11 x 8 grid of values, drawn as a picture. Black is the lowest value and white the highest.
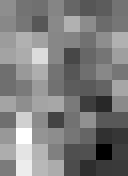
Ninth with the lowest average: bottom right. Roughest part: bottom left. Ninth with the highest average: bottom left. Mirror symmetry: none.
